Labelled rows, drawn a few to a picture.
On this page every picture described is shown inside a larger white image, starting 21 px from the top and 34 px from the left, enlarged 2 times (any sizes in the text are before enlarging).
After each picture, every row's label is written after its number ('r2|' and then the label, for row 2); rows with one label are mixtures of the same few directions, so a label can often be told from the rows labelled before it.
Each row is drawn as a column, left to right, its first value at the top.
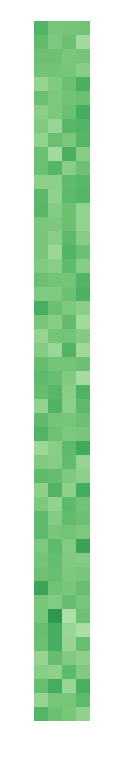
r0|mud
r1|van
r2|van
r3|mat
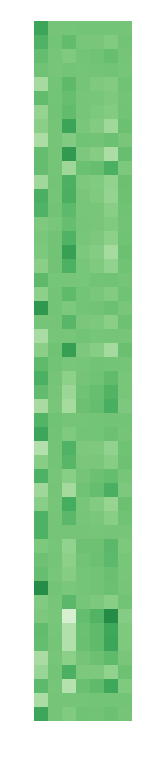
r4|mud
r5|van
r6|van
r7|van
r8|van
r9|van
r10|van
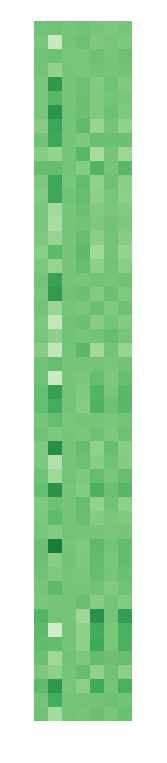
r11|van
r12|mat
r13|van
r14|van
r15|van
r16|mud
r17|van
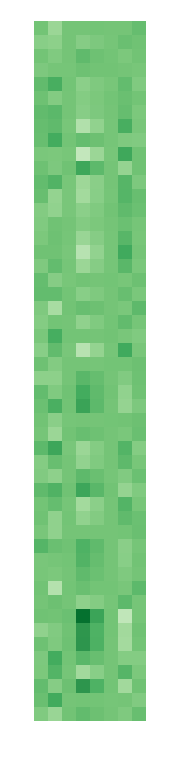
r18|mat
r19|mud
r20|van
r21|van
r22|van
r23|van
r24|van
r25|mud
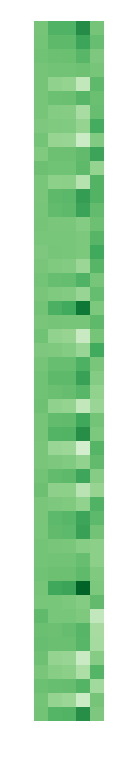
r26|van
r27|mud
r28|mud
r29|mud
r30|van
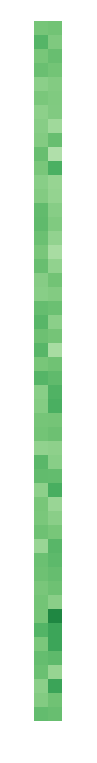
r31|mat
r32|van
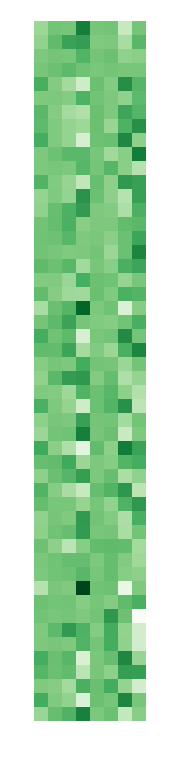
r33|mud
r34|mat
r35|mat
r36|mud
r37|mat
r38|van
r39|mud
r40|van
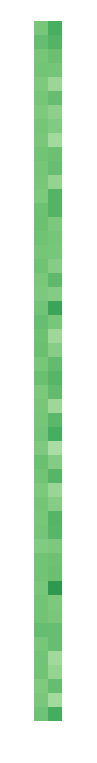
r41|mat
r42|mud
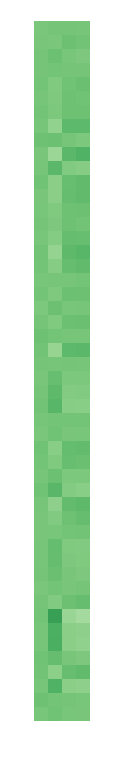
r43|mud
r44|van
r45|van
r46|van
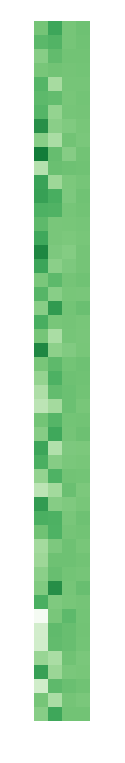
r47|van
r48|mud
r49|van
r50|mud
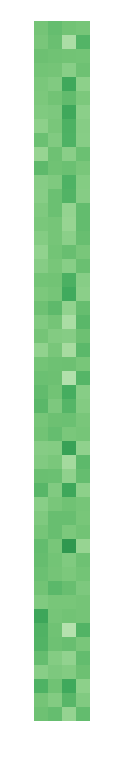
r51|van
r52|mud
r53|mat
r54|mat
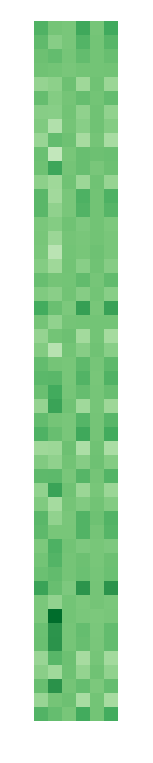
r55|mud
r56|van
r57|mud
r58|mud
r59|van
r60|mud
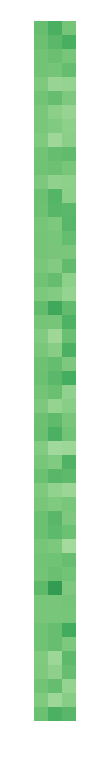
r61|mud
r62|mud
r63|mat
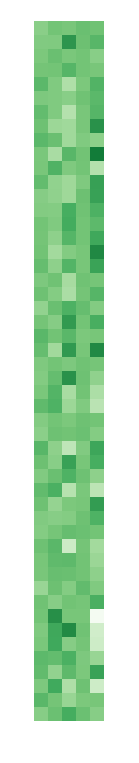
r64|mud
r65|van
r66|mat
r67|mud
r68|van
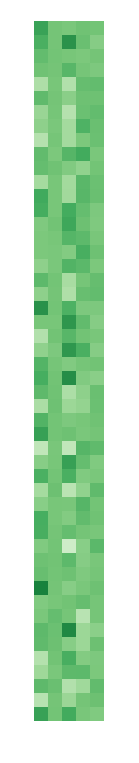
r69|mud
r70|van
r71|mat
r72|van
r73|mat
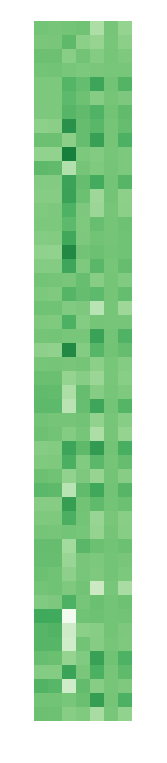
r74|van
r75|van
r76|van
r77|mat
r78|mud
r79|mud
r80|mud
